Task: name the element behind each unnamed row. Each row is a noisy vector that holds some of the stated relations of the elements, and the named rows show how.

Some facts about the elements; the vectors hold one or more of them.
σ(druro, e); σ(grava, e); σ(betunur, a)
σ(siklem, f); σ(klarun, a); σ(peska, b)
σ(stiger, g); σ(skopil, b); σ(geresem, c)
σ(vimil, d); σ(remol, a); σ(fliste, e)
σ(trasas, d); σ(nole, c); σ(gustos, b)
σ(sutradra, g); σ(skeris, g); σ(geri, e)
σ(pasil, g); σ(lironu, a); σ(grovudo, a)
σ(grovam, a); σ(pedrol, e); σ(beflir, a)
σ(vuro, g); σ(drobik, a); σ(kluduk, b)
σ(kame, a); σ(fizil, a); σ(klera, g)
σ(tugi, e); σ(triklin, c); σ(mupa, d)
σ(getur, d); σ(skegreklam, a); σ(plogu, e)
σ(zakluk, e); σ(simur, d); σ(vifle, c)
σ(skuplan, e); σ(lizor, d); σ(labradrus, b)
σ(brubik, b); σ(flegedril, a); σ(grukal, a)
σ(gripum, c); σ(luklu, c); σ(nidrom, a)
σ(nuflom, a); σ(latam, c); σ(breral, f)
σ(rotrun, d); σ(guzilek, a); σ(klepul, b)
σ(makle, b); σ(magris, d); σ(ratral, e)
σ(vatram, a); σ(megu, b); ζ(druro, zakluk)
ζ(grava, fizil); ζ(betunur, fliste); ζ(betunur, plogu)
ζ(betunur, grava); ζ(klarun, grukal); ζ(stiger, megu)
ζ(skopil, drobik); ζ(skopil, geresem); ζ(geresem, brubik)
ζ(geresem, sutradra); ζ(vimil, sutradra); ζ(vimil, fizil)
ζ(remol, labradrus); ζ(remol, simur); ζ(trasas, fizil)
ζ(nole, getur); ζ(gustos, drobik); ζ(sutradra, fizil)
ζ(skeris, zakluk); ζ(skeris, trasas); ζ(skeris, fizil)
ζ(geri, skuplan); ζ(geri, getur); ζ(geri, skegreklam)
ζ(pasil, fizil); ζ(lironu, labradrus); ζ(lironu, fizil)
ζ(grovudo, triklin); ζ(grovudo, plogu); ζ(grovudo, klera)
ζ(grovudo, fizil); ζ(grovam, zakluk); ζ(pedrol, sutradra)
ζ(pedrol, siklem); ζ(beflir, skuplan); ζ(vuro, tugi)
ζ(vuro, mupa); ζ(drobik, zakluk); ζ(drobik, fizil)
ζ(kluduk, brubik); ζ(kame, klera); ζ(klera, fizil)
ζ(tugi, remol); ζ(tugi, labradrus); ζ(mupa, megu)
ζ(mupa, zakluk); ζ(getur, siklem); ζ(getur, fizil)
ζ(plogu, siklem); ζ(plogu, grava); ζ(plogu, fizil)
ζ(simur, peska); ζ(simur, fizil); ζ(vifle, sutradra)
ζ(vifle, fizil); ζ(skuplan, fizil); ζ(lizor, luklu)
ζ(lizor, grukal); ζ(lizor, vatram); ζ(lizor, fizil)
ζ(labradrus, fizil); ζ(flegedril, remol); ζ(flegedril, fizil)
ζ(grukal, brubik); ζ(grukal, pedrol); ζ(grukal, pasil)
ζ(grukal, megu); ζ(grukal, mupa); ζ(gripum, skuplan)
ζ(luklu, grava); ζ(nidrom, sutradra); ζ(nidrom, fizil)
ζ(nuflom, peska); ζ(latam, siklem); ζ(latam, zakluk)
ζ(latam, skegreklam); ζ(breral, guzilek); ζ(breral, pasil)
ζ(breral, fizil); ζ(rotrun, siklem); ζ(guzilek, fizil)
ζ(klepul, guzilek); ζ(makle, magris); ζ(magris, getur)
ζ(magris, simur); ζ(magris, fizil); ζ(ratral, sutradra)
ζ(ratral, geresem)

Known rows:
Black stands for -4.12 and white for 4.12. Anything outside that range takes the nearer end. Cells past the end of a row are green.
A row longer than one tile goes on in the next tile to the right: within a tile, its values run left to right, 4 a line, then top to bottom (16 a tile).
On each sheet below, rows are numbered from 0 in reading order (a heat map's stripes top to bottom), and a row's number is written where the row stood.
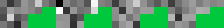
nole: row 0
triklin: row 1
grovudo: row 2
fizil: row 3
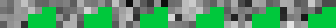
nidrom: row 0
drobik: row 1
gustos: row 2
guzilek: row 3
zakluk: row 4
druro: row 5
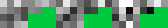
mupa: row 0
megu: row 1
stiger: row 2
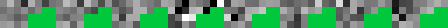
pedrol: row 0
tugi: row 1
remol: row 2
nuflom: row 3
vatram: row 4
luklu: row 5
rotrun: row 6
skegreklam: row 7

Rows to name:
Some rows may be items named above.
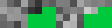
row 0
makle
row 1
drobik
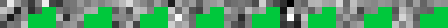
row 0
megu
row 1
fizil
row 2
klarun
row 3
klera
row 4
luklu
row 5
gripum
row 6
vimil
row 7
skeris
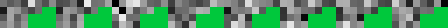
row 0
geri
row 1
skuplan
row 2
kame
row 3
siklem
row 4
grovam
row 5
druro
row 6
druro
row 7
gustos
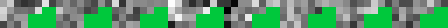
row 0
brubik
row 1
labradrus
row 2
rotrun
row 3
kluduk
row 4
beflir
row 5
vuro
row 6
geresem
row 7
latam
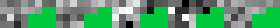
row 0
vifle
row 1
mupa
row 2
klepul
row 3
peska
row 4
grukal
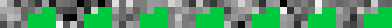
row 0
skopil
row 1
fliste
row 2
lizor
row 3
ratral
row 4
breral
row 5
triklin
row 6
luklu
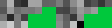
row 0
zakluk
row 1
betunur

